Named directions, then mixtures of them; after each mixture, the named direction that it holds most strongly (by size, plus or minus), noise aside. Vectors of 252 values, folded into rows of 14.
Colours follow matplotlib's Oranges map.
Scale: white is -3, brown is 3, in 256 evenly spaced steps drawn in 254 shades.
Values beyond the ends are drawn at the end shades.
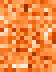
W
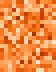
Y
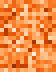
W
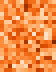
Y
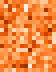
W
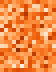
W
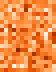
W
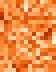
W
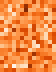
W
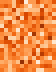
Y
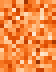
Y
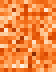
W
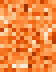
W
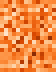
Y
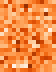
W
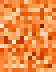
Y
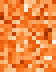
W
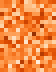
Y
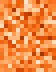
Y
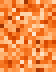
Y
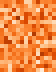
Y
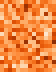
W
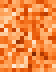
W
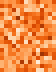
Y
